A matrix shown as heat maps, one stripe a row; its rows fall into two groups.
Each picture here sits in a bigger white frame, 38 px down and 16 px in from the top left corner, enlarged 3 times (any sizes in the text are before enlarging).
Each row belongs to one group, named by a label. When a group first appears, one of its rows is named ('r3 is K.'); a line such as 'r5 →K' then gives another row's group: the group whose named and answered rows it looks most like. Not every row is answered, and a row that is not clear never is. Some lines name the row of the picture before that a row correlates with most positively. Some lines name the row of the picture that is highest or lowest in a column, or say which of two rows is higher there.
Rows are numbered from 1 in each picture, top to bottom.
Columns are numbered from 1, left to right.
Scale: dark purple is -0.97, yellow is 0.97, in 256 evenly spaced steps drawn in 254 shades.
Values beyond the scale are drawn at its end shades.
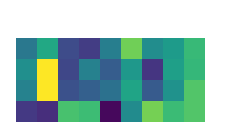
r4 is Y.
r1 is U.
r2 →U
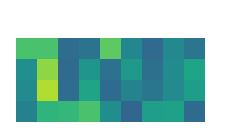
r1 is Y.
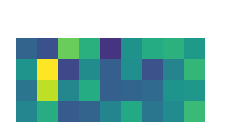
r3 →U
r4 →U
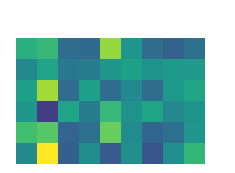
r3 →U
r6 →U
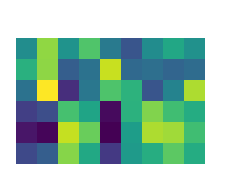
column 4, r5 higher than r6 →Yes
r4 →Y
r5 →Y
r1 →U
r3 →U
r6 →Y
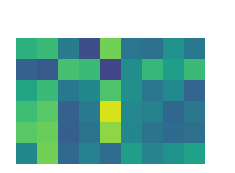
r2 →Y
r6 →U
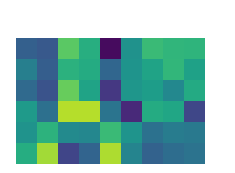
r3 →Y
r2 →Y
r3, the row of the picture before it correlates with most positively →2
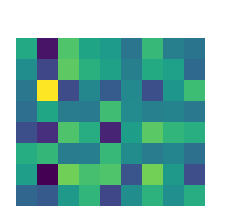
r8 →Y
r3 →U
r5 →Y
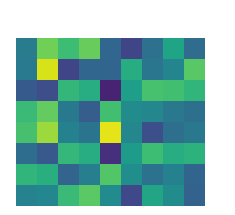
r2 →U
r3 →Y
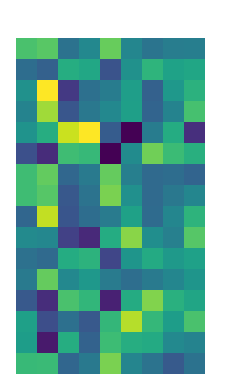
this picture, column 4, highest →5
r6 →Y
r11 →Y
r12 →U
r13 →Y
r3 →U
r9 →U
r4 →U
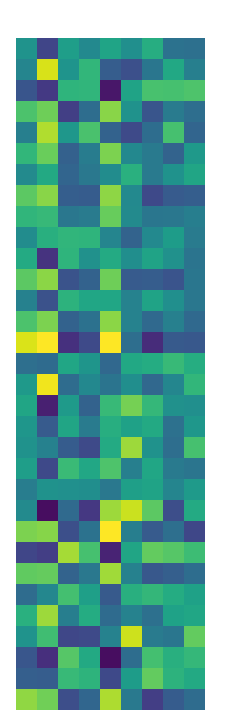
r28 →U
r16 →Y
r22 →Y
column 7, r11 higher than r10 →Yes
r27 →Y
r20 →U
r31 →Y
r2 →U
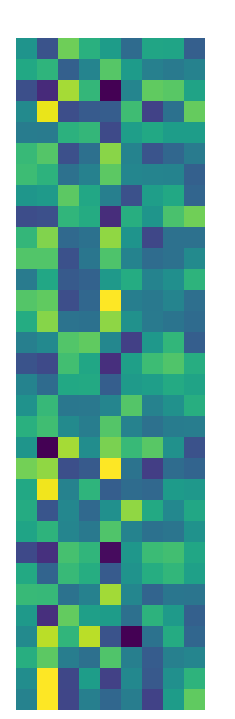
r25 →Y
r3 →Y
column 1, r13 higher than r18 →Yes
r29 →U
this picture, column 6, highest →23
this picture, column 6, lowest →29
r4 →U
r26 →Y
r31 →U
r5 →Y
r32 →U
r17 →Y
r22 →U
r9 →Y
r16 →Y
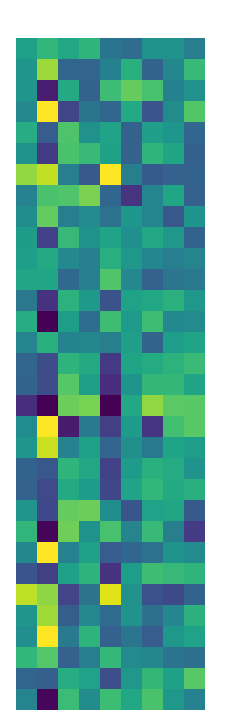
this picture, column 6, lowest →8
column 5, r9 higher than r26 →Yes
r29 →U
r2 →U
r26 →Y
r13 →Y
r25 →U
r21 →Y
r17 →Y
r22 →Y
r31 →Y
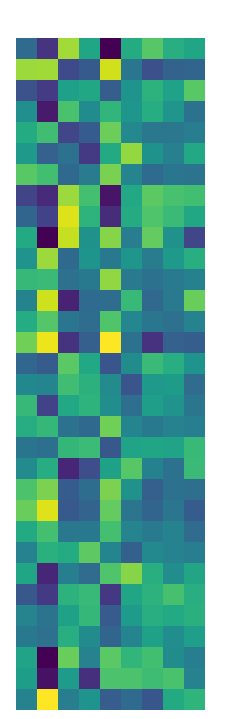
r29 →Y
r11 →U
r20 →Y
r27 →Y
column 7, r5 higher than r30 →No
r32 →U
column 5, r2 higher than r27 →Yes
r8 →Y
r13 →U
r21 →U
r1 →Y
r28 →Y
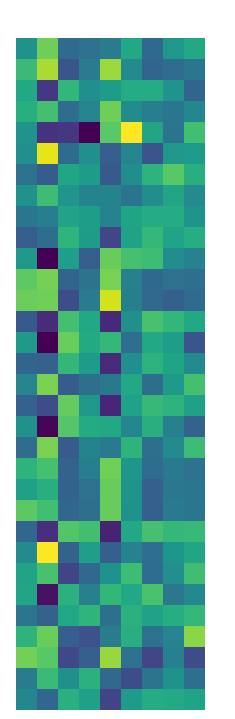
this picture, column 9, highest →29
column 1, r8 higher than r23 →No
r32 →Y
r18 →Y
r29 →U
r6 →U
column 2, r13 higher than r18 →Yes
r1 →U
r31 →U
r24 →Y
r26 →U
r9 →Y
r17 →U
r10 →Y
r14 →Y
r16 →Y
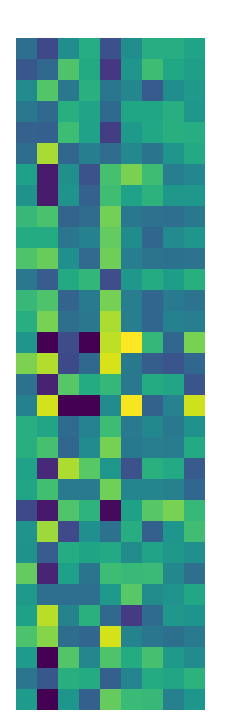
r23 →Y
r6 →U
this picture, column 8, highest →23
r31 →Y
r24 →U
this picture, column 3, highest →21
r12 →Y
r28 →U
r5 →Y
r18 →U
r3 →U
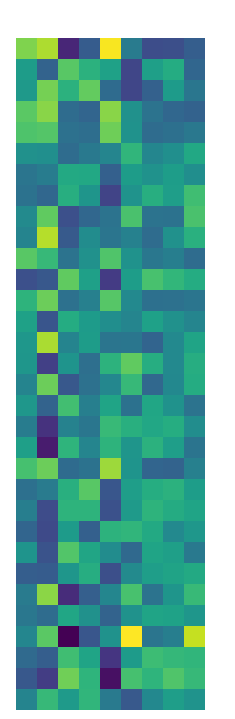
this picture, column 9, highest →29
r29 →U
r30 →Y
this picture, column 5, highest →1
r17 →U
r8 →Y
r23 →Y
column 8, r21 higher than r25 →No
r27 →U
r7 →Y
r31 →Y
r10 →U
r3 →U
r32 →U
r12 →Y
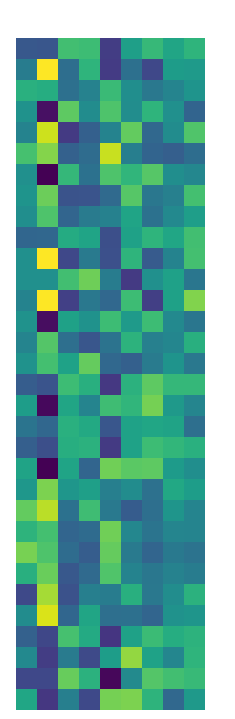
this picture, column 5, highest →6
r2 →U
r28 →U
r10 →Y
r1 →Y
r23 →U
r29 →Y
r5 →U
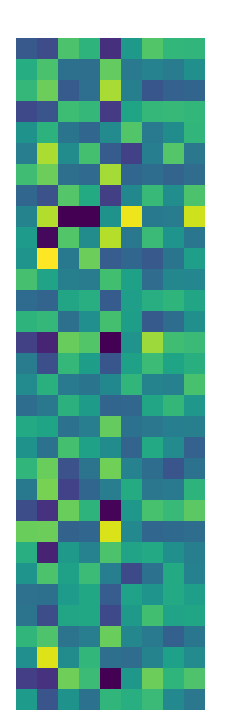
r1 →Y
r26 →U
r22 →U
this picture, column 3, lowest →9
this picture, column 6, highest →9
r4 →Y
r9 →U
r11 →U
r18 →Y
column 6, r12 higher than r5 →No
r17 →U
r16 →Y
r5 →U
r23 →Y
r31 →Y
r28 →Y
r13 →Y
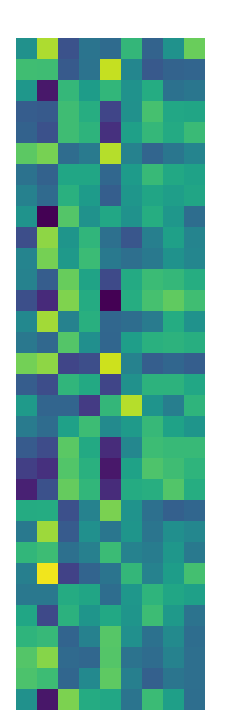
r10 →U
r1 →U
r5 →Y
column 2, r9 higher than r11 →No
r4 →Y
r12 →Y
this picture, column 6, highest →18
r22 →Y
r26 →U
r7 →Y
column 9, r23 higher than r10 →No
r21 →Y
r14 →U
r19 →Y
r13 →Y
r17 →Y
